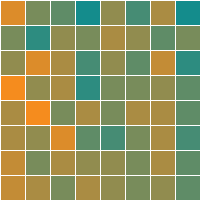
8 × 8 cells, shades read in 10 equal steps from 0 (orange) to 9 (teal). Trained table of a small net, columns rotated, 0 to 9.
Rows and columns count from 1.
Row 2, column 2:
8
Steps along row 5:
down up down up down same up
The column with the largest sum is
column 8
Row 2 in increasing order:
3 4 4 5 5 5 6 8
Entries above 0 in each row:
8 8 8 7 7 8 8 8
